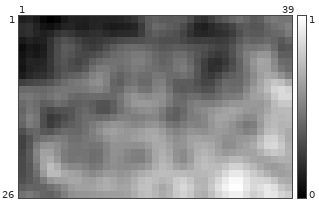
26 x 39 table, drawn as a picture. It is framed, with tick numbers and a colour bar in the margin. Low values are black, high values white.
Lone odd cells: none. Grain: blotchy. Ninth with the lowest average: top left. Slope: up to the bottom right. Histogram: bell-shaped. Average level on the scale: 50%. Ninth with the highest average: bottom right.
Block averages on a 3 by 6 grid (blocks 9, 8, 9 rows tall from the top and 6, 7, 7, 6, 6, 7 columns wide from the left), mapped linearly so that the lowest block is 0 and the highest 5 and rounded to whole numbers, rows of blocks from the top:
012213
223334
334455
